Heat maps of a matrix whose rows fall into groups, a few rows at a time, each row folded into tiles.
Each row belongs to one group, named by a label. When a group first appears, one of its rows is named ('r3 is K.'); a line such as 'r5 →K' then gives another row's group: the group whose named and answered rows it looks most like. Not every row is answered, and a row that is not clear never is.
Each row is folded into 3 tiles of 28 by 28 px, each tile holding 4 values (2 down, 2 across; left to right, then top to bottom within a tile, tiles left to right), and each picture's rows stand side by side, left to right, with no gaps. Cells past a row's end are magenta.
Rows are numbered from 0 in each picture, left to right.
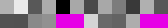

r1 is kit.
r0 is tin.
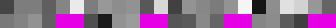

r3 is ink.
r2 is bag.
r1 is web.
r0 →bag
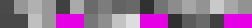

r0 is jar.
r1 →jar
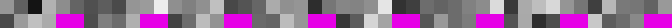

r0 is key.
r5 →bag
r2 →jar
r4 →jar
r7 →kit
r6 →ink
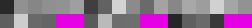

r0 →ink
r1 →ink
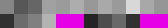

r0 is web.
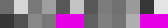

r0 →tin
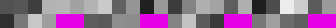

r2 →ink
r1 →tin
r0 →key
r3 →ink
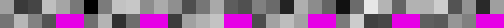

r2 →jar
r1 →ink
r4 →ink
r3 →key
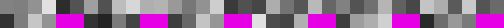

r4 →jar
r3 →kit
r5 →tin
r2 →jar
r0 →jar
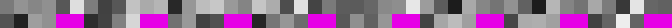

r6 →key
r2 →ink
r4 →bag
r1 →web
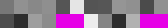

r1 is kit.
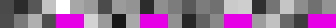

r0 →key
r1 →kit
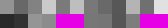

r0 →web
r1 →bag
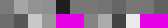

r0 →jar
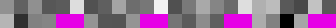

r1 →bag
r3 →kit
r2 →bag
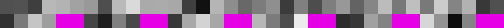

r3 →kit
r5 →kit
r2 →key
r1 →web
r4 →web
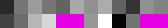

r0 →jar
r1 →kit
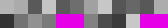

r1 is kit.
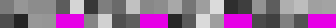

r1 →ink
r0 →web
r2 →jar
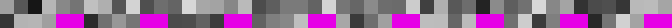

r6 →ink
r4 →bag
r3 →bag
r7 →key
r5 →kit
